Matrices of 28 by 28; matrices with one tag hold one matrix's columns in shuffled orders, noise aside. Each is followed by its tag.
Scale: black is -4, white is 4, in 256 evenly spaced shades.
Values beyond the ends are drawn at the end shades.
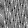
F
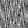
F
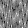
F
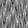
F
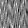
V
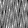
V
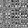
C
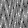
F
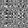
C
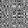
C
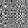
C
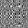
C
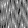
V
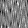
V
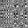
C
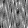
V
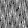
F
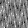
F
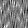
V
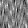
V
